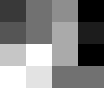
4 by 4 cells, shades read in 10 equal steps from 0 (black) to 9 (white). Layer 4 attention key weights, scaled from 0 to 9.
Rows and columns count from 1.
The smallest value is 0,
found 2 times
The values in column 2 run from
4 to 9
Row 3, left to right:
7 9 6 0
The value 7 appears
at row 3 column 1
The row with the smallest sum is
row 1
